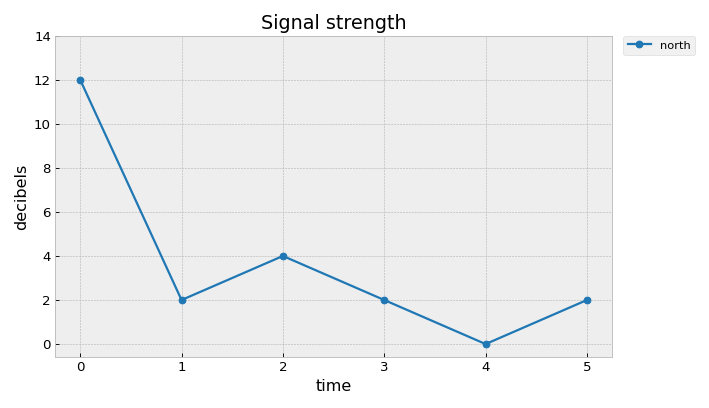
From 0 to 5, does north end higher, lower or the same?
lower
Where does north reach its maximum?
0
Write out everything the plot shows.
Title: Signal strength
x-axis: time, ticks 0 1 2 3 4 5
y-axis: decibels, ticks 0 2 4 6 8 10 12 14
Legend: north
Values:
north: 12 2 4 2 0 2
